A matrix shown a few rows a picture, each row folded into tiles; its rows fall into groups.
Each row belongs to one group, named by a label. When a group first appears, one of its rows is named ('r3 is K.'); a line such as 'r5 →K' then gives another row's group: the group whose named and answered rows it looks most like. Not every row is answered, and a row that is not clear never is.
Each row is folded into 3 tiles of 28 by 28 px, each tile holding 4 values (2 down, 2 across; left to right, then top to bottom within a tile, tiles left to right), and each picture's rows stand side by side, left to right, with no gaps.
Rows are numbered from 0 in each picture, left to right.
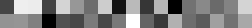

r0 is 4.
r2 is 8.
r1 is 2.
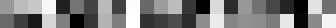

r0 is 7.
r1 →2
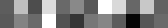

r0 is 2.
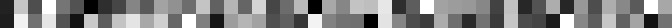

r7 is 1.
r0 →2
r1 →8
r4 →7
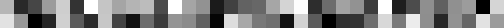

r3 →7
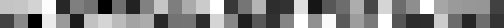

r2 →7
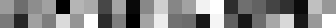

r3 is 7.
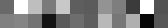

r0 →4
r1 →1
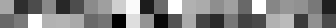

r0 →8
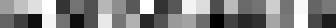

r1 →1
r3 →2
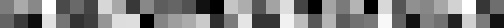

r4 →2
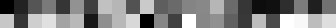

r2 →2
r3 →8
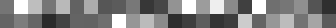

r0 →4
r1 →8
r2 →4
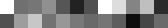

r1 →4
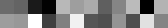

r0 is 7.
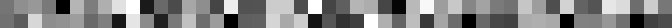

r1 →7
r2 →1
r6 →1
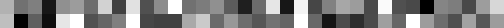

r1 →2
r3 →2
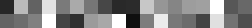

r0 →2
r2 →7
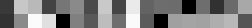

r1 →2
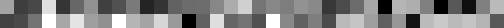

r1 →8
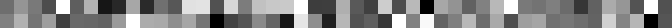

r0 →1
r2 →4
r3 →7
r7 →1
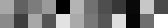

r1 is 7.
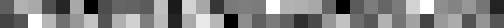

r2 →1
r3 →4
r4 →8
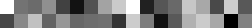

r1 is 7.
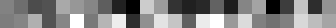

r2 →8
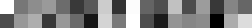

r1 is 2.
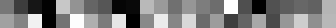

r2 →1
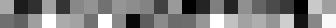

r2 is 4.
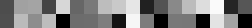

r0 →1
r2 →7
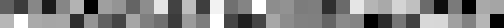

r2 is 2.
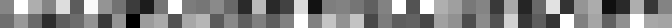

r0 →4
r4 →1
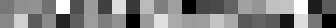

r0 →1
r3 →7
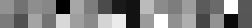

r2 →1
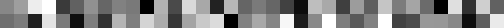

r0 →7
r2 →1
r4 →2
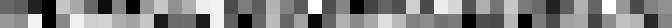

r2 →7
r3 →1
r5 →4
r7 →1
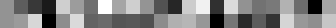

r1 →4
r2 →4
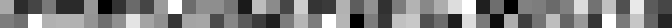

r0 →8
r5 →7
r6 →8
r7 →2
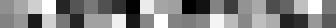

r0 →7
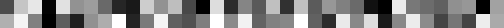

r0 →4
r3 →2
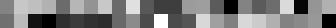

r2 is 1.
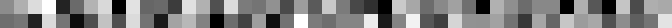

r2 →4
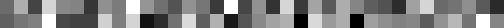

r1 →2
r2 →1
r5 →8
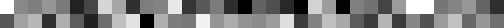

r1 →1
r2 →8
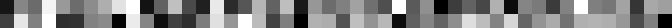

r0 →2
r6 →8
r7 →4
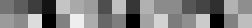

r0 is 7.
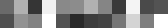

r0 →2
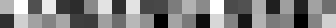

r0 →2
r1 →2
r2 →7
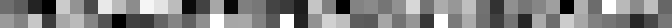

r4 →8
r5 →2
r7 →4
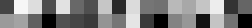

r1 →2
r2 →7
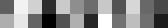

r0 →4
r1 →2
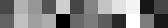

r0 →1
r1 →7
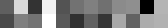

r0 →2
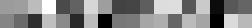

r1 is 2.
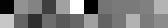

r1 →8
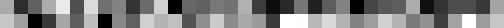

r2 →8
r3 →8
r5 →8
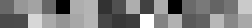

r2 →8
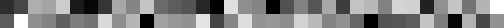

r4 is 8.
